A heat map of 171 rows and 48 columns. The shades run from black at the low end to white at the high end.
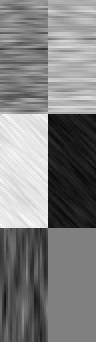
The table splits into 3 rows of 2 panels. Panel 1,1: middling, streaked across. Panel 1,2: high, streaked across. Panel 2,1: very high, slanting down to the right, faint in contrast. Panel 2,2: very low, slanting down to the right, faint in contrast. Panel 3,1: low, streaked downward. Panel 3,2: middling, flat.
